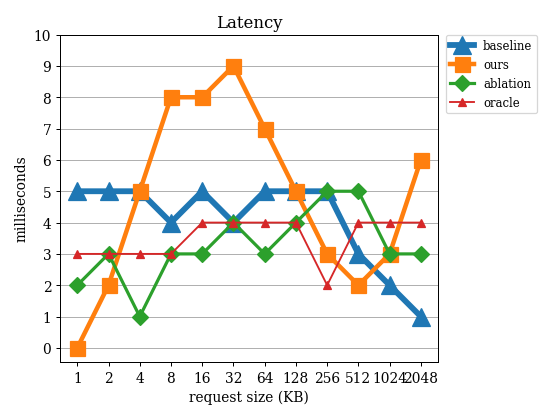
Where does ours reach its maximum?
32
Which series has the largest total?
ours
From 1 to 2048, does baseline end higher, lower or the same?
lower
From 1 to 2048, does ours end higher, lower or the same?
higher
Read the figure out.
Title: Latency
x-axis: request size (KB), ticks 1 2 4 8 16 32 64 128 256 512 1024 2048
y-axis: milliseconds, ticks 0 1 2 3 4 5 6 7 8 9 10
Legend: baseline, ours, ablation, oracle
Values:
baseline: 5 5 5 4 5 4 5 5 5 3 2 1
ours: 0 2 5 8 8 9 7 5 3 2 3 6
ablation: 2 3 1 3 3 4 3 4 5 5 3 3
oracle: 3 3 3 3 4 4 4 4 2 4 4 4
